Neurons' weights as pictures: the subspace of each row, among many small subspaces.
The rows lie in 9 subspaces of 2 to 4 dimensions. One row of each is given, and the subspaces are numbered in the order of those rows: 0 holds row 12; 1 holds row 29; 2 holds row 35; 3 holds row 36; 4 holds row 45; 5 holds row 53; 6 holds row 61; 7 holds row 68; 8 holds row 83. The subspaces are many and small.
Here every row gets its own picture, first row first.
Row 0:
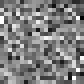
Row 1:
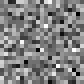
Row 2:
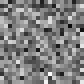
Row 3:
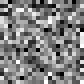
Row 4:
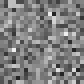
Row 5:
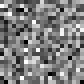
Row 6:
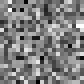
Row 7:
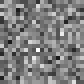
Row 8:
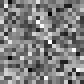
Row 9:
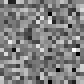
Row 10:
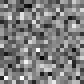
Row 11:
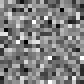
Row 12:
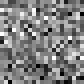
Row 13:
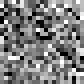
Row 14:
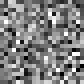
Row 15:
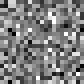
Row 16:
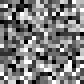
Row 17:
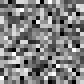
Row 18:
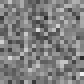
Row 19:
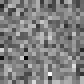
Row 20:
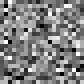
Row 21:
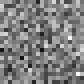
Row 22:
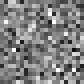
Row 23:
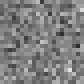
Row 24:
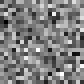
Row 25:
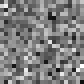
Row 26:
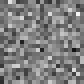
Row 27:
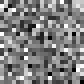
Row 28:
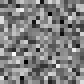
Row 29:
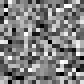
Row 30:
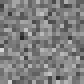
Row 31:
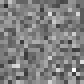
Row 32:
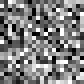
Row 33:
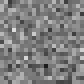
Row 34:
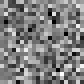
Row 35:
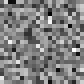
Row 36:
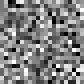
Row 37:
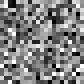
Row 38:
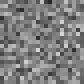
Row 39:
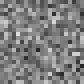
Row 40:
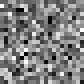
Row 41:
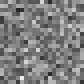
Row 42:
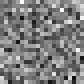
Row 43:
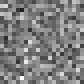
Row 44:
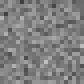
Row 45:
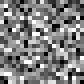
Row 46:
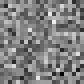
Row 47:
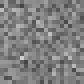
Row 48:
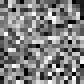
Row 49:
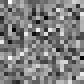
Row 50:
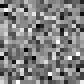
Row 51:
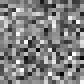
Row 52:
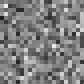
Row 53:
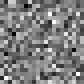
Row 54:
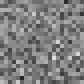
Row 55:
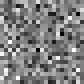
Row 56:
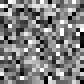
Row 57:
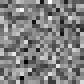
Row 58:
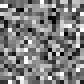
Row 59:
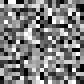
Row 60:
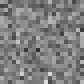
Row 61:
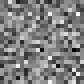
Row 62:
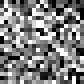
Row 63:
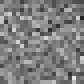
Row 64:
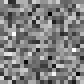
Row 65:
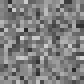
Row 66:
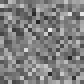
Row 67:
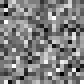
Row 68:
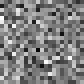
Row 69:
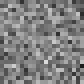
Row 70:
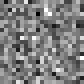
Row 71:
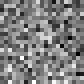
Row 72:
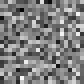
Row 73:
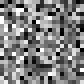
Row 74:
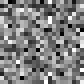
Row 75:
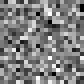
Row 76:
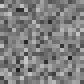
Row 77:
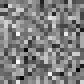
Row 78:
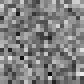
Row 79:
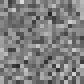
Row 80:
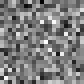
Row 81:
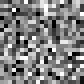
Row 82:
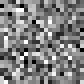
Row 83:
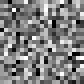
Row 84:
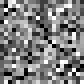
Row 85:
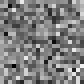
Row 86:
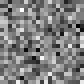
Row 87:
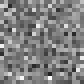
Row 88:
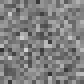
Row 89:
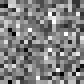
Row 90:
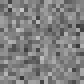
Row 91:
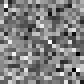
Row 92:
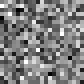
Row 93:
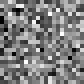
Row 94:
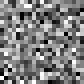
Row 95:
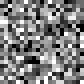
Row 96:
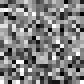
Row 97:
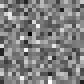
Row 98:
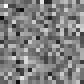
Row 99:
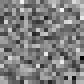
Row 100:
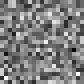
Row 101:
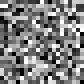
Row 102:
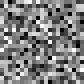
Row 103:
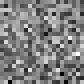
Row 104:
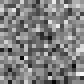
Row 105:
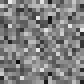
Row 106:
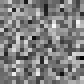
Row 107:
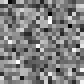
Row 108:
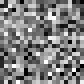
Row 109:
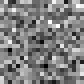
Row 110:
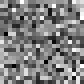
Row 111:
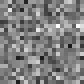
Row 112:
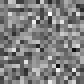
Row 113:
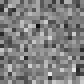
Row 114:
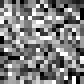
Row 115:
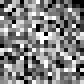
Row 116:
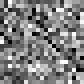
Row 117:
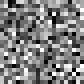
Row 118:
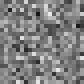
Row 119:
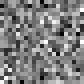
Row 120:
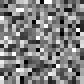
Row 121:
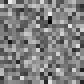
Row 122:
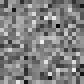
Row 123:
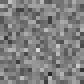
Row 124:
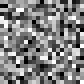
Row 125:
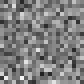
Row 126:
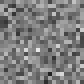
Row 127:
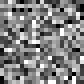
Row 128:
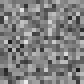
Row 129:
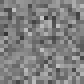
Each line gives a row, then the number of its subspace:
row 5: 4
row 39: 2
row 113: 0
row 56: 2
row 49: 1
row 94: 5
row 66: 0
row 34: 8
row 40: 7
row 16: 5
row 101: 3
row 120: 6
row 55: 7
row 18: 1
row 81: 8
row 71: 0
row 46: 5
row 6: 8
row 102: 1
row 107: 2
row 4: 3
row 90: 8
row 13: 7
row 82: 7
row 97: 1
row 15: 5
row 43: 5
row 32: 1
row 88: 1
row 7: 7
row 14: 8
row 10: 5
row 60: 2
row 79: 4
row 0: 7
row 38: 6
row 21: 0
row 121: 2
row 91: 0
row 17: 3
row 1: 6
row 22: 8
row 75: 8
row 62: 7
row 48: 4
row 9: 2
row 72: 6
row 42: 4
